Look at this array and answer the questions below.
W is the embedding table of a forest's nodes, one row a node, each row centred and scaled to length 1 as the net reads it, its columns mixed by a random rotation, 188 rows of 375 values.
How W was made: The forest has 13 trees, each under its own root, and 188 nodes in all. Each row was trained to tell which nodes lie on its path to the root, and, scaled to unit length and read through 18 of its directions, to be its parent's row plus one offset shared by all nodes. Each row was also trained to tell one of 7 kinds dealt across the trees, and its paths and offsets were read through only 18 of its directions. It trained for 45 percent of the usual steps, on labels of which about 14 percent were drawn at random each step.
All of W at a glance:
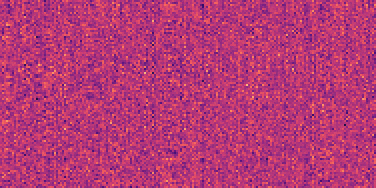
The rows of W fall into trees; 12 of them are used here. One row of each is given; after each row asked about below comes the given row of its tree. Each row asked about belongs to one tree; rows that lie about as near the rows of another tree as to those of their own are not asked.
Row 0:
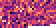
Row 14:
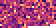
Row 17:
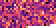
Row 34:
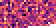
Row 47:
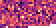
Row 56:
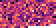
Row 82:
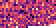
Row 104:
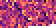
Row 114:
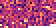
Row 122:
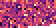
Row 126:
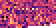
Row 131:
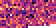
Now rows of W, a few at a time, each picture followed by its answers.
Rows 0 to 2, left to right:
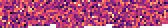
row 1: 104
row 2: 114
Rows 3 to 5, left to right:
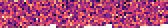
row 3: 34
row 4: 126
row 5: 0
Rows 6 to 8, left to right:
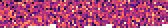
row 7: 82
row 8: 114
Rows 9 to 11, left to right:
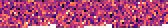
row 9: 14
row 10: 14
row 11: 47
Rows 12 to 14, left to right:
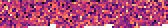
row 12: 131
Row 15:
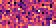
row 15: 131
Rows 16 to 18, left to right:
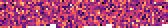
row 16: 104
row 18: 114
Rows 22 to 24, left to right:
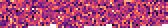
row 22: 126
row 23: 34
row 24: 47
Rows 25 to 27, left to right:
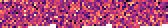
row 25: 122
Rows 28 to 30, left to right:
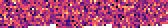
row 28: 47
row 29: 34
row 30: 56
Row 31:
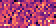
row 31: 82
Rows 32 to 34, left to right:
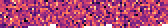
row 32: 47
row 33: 47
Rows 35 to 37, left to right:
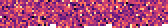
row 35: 114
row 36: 56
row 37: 131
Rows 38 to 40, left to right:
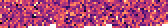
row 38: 114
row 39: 34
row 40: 14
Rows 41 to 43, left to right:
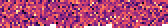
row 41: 82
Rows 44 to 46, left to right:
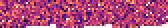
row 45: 104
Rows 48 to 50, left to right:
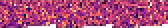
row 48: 34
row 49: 17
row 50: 14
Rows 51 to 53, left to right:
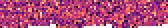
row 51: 0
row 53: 14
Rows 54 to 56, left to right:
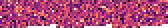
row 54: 114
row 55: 114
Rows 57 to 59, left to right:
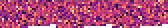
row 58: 56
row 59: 104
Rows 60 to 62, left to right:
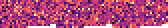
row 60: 114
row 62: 114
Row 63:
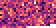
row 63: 122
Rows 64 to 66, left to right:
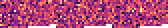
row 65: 126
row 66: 0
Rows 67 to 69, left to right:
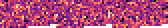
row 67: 47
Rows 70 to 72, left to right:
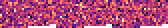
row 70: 114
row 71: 47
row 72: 47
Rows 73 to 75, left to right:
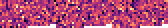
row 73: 47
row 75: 131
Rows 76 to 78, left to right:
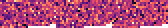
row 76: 56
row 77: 17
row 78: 131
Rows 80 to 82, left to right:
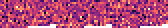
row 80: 126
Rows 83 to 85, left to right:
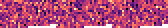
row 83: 47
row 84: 131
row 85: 131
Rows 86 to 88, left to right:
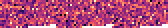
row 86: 131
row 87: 34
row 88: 114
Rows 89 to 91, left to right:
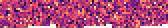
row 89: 122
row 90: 47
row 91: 14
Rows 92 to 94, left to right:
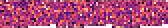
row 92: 56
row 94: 0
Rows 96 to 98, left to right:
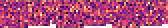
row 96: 0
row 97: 0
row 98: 131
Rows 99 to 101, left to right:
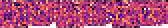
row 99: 56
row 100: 17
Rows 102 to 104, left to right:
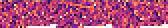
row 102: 34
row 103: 14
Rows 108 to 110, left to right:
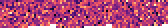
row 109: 131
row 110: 104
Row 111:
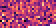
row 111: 104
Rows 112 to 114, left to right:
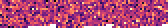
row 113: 14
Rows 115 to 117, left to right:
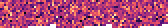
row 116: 114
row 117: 104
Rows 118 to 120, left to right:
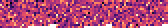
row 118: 126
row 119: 114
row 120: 131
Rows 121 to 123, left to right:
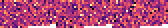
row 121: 34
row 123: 126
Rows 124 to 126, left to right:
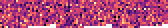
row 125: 34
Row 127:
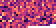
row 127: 104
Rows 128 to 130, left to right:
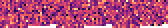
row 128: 126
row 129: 104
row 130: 104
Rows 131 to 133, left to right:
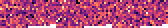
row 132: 131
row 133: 82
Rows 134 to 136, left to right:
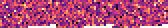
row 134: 47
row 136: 104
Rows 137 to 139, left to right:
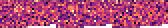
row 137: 114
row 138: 56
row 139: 126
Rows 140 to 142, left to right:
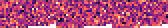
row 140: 82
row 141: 131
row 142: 14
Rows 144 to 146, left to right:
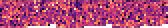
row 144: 14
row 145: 131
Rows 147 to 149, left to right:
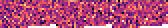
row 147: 47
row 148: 47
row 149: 126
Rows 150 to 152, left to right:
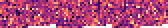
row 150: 126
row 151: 122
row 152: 34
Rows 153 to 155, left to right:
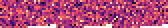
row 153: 34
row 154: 34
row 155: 131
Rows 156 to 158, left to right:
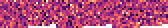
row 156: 104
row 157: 34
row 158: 14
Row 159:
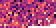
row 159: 82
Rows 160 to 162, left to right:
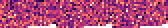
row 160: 126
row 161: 34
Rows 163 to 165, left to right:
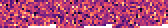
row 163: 47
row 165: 34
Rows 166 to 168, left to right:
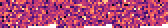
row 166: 17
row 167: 104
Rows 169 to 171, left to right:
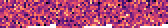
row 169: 17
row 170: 122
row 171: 126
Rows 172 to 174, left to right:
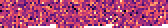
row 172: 114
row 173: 17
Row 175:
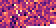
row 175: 34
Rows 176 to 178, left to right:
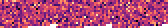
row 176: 14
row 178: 114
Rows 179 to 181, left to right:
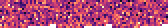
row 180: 0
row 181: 14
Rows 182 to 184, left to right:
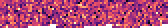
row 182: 126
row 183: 47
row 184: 82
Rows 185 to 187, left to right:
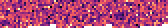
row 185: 122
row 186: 56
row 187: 56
